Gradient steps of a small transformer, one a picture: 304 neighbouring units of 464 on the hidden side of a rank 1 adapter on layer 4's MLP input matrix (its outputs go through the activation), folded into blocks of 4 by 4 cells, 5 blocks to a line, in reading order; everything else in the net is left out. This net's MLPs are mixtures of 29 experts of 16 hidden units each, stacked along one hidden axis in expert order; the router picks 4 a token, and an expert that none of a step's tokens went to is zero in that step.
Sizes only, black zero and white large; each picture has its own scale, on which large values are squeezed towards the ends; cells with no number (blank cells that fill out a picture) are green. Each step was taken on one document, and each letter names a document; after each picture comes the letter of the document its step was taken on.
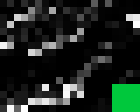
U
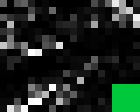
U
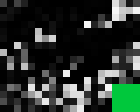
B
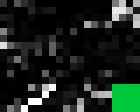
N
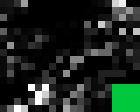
N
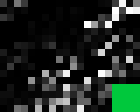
B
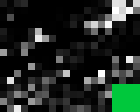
B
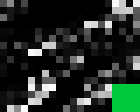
B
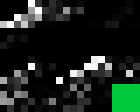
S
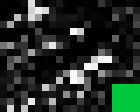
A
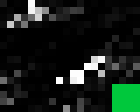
S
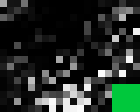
B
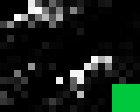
S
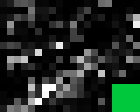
U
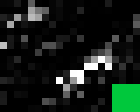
A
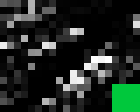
A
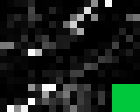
U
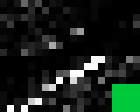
A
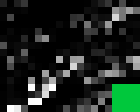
B
